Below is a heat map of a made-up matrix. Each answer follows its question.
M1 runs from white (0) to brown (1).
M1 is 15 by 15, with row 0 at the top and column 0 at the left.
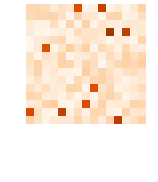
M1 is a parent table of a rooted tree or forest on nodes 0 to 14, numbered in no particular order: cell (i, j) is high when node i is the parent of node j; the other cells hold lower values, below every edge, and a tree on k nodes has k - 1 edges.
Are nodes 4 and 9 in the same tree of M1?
yes
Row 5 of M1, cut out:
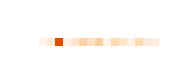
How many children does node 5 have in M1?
1
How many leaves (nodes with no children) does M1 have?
8
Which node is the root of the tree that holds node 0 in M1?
13
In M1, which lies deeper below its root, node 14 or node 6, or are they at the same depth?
node 6
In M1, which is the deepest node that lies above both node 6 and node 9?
0
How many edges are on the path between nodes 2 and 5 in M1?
1
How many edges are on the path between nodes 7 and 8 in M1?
4
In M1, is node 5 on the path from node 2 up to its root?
yes
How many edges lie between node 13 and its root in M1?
0
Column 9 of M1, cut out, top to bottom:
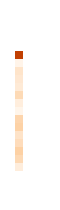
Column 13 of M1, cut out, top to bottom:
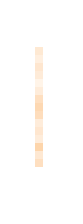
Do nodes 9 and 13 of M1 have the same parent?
no
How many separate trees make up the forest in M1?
5
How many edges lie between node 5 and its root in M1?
0
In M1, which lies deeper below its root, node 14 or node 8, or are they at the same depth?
node 8
